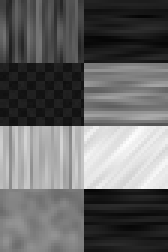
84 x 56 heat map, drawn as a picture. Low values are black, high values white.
The table splits into 4 rows of 2 panels. Panel 1,1: low, streaked downward. Panel 1,2: very low, streaked across, faint in contrast. Panel 2,1: very low, checkered, faint in contrast. Panel 2,2: middling, streaked across. Panel 3,1: high, streaked downward. Panel 3,2: very high, slanting up to the right, faint in contrast. Panel 4,1: middling, blotchy, faint in contrast. Panel 4,2: very low, streaked across, faint in contrast.
